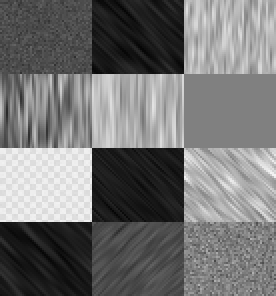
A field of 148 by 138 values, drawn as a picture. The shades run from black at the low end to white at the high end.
It is made of 4 by 3 panels. Panel 1,1: low, fine-grained, faint in contrast. Panel 1,2: very low, slanting down to the right, faint in contrast. Panel 1,3: high, streaked downward. Panel 2,1: middling, streaked downward, strong in contrast. Panel 2,2: high, streaked downward. Panel 2,3: middling, flat. Panel 3,1: very high, checkered, faint in contrast. Panel 3,2: very low, slanting down to the right, faint in contrast. Panel 3,3: high, slanting down to the right. Panel 4,1: very low, slanting down to the right, faint in contrast. Panel 4,2: low, slanting up to the right, faint in contrast. Panel 4,3: middling, fine-grained.
